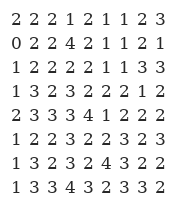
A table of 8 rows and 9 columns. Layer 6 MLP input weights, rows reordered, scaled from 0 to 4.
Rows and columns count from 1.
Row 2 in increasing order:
0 1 1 1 2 2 2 2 4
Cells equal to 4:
4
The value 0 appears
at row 2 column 1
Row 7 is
1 3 2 3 2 4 3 2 2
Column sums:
9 20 18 23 19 14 16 17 18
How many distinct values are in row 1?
3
